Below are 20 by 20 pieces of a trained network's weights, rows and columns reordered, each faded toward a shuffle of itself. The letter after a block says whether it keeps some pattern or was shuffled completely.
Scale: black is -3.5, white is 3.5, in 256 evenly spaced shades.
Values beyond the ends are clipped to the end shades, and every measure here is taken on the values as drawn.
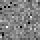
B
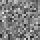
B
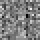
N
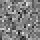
B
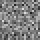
N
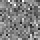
B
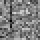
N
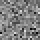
B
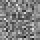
N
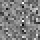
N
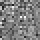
N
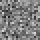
B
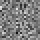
N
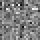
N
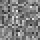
N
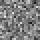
B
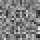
N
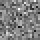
B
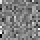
N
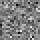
B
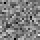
B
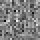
N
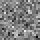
B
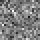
B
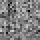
N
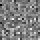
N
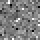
B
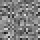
N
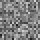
N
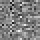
N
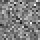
B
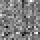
N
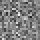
N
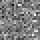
B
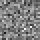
B
